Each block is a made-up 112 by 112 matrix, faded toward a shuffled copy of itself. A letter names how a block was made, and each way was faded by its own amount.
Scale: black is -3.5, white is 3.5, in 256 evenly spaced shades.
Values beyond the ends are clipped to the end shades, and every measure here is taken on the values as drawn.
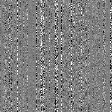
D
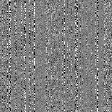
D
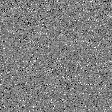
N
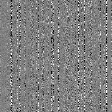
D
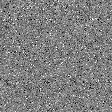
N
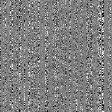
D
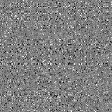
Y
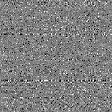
Y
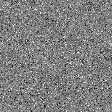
N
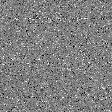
N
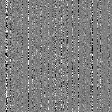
D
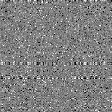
Y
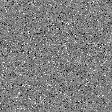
N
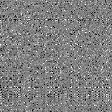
Y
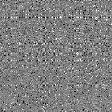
Y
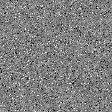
N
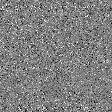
N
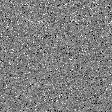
N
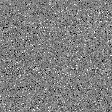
N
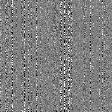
D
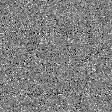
N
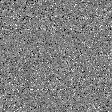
N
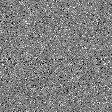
N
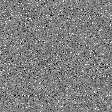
N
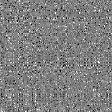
Y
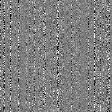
D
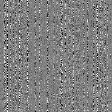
D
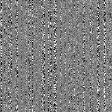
D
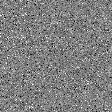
N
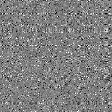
Y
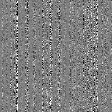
D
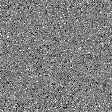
N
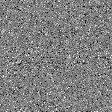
N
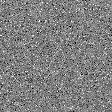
N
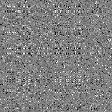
Y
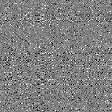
Y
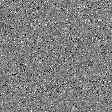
N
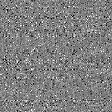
Y
